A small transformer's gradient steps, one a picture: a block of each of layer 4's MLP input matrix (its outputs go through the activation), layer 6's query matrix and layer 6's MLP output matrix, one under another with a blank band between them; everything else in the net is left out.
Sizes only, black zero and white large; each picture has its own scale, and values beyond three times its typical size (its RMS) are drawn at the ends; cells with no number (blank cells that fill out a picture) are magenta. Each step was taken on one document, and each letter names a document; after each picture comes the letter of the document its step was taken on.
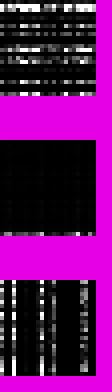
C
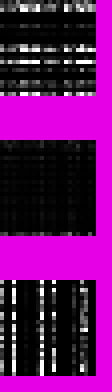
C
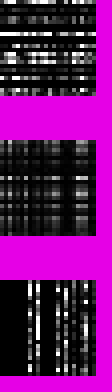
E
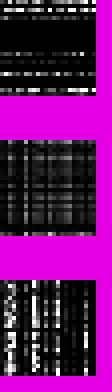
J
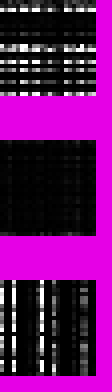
C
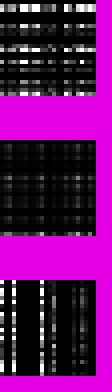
C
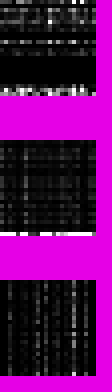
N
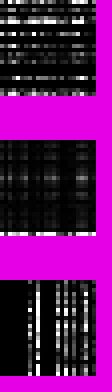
E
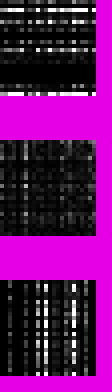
N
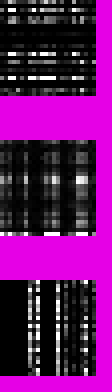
E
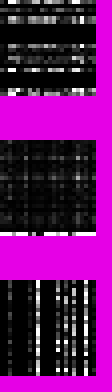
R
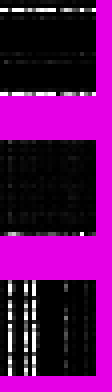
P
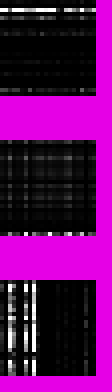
P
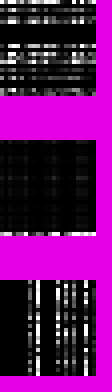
E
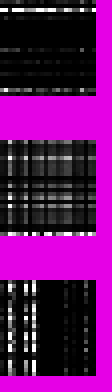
P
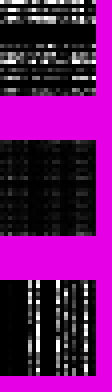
E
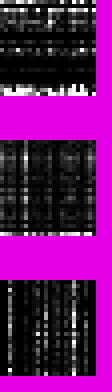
N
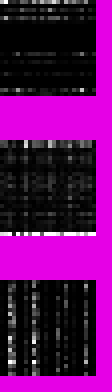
J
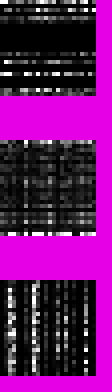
J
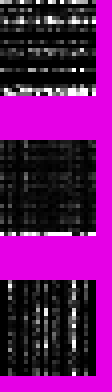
N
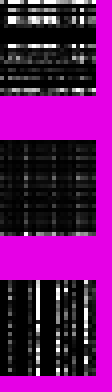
R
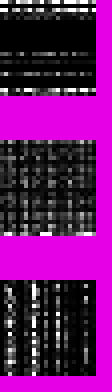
J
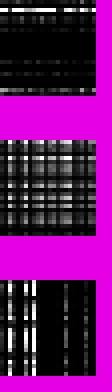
P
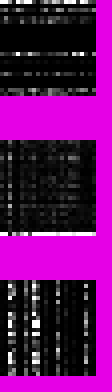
J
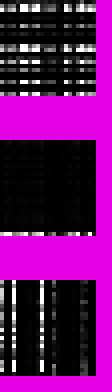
C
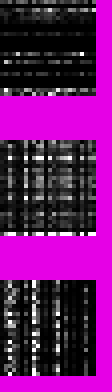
J
